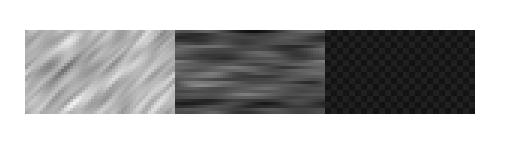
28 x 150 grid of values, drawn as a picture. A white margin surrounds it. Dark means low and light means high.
The table splits into one row of 3 panels. Panel 1,1: high, slanting up to the right. Panel 1,2: low, streaked across. Panel 1,3: very low, checkered, faint in contrast.
